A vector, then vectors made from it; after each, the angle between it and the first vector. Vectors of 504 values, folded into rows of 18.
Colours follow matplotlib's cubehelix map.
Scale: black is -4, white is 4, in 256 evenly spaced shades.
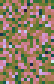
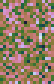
orthogonal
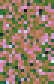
nearly parallel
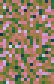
nearly parallel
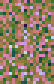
partly aligned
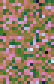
partly aligned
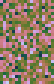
partly aligned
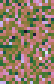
partly opposed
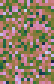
nearly opposite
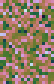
nearly opposite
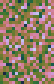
partly aligned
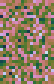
partly opposed
